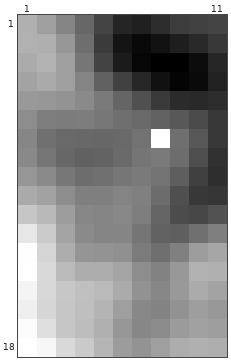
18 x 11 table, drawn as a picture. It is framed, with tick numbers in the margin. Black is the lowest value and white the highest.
Slope: up to the bottom left. Stripes: none. Mirror symmetry: none. Ninth with the lowest average: top right. Ninth with the highest average: bottom left. Lone odd cells: 1, higher than its neighbours.
